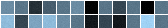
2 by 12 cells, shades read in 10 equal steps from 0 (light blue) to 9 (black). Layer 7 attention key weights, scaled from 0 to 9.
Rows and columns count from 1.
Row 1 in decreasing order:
9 9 7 6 5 4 4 4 4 4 3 3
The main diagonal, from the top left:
3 6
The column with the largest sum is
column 7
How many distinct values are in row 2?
7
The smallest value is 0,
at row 2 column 11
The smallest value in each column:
1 4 2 1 3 3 8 4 6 4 0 4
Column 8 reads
4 6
